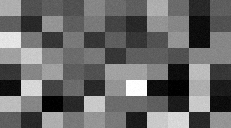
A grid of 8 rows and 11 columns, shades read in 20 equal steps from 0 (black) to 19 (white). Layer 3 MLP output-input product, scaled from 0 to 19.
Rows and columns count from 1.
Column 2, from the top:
6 3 9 15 10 16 10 3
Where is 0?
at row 6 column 9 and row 7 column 3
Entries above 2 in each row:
11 10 10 11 10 7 8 10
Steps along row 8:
down up down up down down up up down up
